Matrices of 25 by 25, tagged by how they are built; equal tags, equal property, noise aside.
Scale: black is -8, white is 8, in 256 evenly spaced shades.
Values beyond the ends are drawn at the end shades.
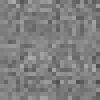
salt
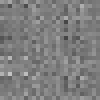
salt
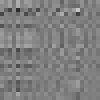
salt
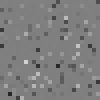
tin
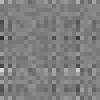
salt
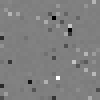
tin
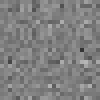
salt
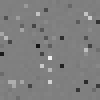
tin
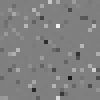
tin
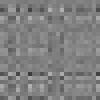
salt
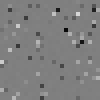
tin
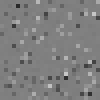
tin
